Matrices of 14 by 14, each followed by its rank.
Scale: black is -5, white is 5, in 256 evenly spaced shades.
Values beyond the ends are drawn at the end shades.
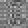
three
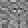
three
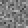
full rank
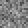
full rank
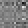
two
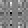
two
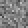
full rank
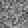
full rank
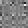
two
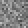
full rank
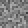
full rank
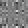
two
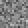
full rank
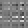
two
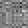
three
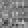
three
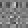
two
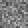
full rank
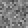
full rank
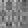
two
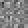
three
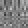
two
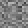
three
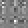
two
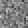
full rank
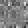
three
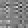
two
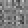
three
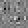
three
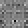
three
